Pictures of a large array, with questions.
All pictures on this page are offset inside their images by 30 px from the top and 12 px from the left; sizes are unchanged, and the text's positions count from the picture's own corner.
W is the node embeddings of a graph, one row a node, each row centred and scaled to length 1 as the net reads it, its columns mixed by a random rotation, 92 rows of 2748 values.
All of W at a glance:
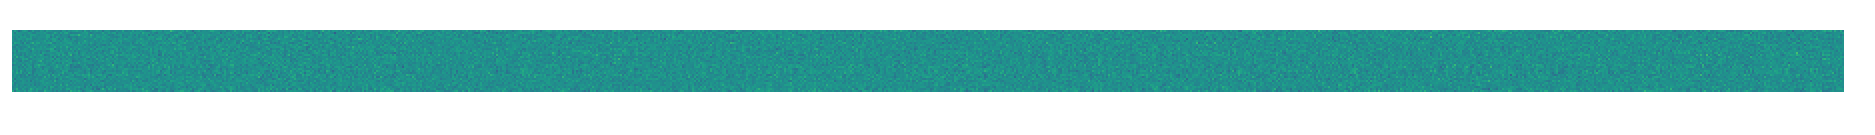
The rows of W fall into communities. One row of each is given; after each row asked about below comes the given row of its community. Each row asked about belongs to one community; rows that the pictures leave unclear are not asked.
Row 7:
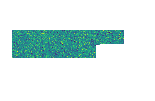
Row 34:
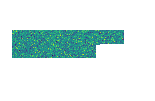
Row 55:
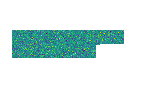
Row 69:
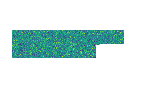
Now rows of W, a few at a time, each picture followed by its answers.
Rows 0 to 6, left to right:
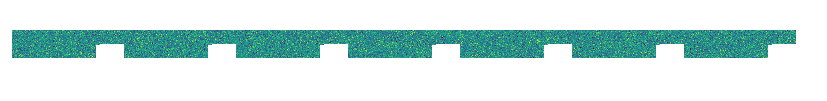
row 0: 69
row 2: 7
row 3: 69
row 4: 55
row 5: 69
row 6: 34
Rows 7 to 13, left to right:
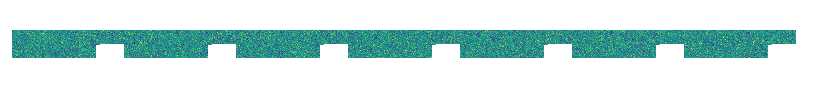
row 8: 34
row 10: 34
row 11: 55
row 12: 55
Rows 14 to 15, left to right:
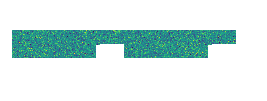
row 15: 69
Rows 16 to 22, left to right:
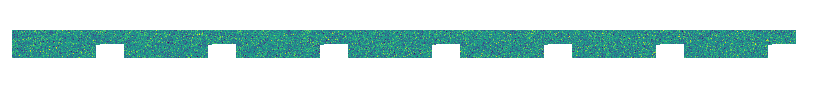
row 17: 7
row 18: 34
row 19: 55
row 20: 34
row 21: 7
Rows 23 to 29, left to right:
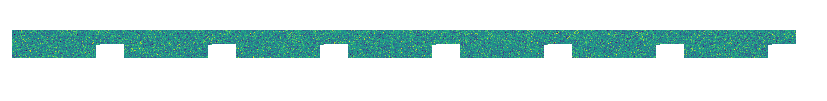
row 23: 69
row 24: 55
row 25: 69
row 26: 69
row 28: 7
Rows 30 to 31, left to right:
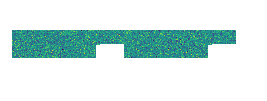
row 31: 7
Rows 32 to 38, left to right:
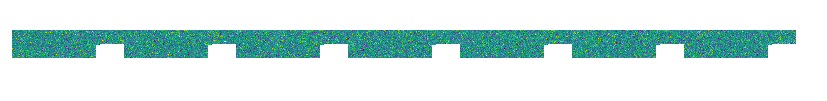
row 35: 69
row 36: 7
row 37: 7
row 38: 7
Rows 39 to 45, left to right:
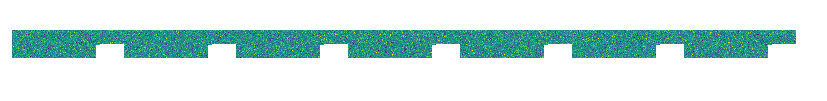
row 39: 69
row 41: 55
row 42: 7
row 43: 34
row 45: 69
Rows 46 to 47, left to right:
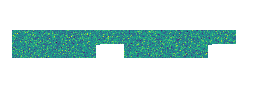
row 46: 7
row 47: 55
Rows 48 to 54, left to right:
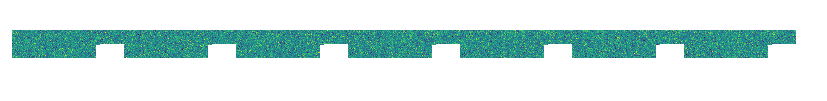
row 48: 34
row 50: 7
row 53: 55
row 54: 69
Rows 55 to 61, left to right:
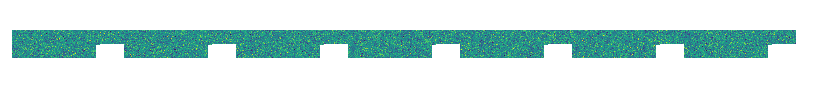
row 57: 69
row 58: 55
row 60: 55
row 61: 69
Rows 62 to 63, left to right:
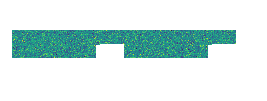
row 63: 69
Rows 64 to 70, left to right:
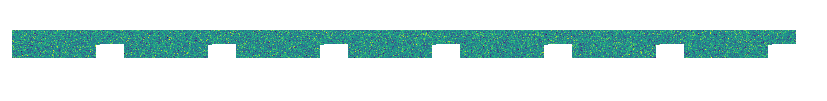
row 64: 69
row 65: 55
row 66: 55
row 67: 7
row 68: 7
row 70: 69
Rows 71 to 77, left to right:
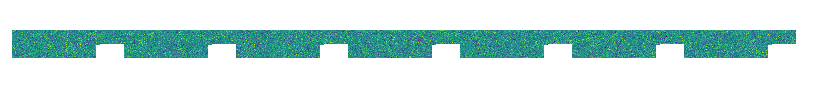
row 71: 69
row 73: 55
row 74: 55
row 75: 7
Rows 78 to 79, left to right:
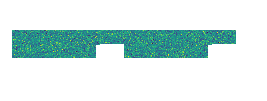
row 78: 55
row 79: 34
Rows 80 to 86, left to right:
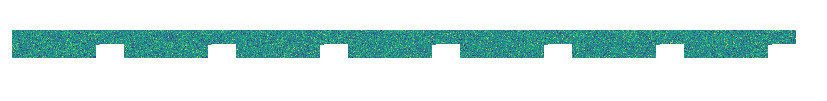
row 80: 69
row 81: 69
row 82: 55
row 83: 55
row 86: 7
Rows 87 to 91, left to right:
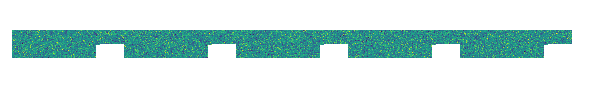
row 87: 55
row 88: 69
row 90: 69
